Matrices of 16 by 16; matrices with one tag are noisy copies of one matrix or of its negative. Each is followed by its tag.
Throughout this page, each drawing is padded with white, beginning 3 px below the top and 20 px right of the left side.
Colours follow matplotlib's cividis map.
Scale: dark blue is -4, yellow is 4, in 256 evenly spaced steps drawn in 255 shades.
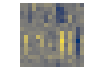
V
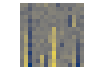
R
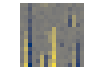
R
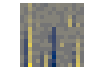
R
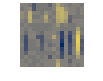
V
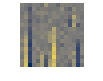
R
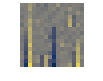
R
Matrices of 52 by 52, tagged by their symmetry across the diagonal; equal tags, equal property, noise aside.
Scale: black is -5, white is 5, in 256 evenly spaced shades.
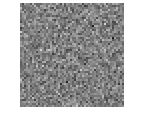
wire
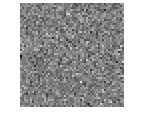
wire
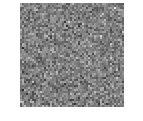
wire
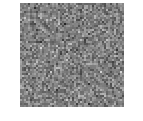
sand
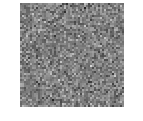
wire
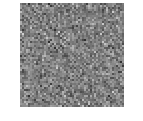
sand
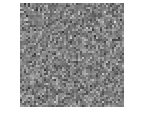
sand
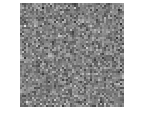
sand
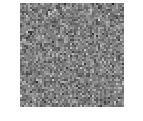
sand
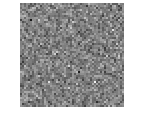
wire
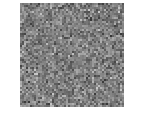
sand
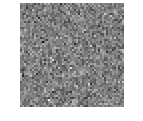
wire
